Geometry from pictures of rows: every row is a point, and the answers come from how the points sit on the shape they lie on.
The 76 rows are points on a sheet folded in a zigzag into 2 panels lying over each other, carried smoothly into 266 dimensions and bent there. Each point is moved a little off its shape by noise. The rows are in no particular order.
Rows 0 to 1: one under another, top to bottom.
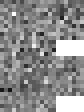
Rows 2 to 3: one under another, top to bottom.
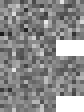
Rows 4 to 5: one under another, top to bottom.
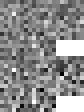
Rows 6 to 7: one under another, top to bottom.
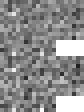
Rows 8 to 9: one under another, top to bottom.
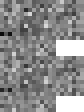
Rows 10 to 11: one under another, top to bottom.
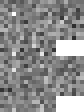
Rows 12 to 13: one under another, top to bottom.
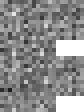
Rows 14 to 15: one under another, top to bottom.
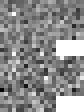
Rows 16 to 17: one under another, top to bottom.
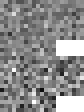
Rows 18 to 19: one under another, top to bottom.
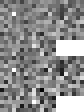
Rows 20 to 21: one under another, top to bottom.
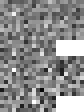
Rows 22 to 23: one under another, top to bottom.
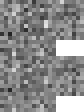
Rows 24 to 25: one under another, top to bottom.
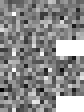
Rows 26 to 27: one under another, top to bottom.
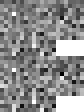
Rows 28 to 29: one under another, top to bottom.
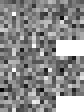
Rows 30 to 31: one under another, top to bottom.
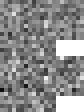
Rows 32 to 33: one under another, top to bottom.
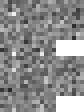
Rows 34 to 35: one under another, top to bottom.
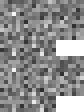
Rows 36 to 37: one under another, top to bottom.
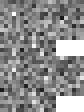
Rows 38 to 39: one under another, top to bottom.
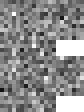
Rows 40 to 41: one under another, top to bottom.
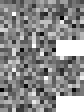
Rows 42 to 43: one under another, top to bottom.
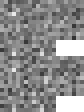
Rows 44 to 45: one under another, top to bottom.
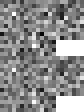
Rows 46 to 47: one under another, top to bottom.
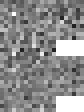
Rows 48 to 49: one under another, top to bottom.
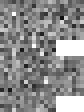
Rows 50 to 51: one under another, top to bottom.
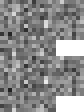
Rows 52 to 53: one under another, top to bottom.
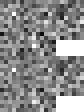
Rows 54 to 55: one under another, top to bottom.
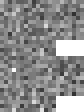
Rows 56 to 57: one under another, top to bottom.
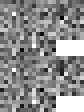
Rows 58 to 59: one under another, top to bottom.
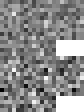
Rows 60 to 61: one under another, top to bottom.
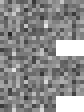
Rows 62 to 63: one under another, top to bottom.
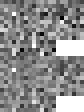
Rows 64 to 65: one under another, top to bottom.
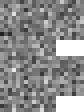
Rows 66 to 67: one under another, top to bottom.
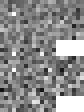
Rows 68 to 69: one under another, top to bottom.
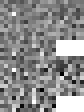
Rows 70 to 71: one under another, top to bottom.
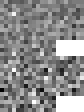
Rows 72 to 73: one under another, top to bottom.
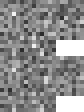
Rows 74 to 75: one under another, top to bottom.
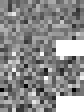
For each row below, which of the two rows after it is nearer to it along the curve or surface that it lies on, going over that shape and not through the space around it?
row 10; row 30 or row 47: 47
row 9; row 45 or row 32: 32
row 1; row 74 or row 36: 74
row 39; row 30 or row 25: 30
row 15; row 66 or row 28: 28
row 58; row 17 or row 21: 17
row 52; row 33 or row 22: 22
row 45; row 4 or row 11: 4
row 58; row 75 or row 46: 75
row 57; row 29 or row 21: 21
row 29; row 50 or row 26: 26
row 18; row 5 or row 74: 5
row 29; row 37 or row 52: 52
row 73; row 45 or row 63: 45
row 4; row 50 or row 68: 50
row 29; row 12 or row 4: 4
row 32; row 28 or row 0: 0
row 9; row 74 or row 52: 74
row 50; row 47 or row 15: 15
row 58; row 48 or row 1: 48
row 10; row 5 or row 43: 5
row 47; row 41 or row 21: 21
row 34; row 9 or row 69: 69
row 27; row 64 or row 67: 67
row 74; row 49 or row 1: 1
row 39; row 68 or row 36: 36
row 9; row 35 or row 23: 23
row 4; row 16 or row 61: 61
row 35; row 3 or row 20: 20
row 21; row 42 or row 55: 55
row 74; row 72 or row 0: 0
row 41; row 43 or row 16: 43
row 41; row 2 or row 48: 2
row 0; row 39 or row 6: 6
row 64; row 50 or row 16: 16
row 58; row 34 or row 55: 34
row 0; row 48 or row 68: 68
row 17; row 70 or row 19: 19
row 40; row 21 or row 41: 21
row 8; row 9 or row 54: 9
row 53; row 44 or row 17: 44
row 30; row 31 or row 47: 31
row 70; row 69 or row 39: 69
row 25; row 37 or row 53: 53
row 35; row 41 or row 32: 41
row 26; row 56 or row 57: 57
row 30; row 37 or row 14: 37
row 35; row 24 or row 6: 24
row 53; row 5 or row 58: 5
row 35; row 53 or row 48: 48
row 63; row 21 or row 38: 21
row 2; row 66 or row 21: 21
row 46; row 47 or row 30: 47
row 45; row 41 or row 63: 41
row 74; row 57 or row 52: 57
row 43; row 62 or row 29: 62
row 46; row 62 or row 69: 69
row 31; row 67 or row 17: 17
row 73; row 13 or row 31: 31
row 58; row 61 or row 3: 61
